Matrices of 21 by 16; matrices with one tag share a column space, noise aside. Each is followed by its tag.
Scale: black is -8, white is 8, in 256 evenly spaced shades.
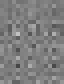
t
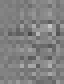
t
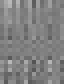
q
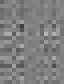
t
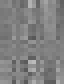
q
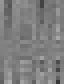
q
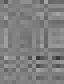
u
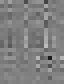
u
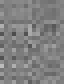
t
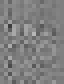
t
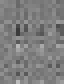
t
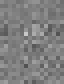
t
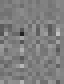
t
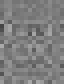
t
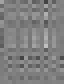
u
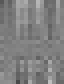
q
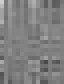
q
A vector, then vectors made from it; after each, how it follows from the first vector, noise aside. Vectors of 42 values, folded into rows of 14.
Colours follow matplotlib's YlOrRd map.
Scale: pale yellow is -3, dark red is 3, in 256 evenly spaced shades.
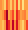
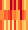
reversed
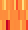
partly zeroed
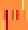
partly zeroed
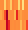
partly zeroed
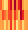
reversed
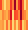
reversed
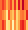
negated
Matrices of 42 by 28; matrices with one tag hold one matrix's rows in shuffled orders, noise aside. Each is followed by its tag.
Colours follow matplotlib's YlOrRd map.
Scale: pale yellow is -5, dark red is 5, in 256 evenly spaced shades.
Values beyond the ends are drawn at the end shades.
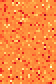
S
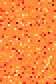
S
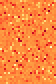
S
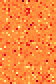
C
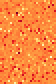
S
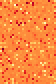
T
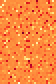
C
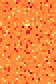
C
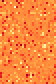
T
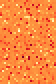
C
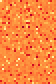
C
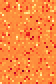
C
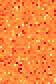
S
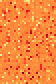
C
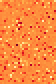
S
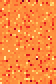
C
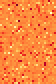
S
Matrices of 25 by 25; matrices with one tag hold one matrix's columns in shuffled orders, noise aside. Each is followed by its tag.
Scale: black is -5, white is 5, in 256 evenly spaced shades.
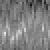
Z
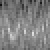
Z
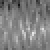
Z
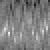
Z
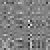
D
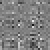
D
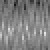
Z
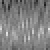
Z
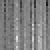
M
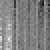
M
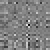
D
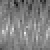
Z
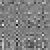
D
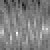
Z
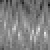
Z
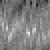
Z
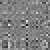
D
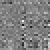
D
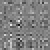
D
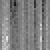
M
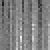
M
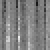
M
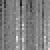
M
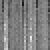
M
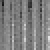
M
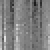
M
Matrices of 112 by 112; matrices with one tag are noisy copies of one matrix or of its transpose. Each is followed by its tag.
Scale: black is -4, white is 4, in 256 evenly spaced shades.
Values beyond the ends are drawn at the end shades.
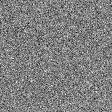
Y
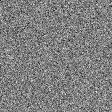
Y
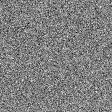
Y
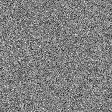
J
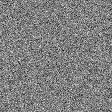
J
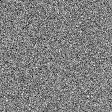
Y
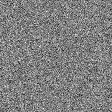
J
